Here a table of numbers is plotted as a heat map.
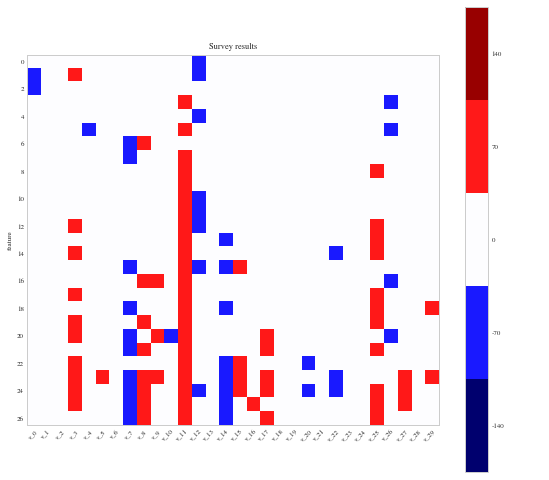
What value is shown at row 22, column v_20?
-70
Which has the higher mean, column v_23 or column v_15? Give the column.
v_15
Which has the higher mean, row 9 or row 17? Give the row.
17
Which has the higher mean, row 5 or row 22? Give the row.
22
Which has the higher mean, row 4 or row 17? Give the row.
17
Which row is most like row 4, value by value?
0
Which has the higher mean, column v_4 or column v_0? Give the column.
v_4
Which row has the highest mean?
23
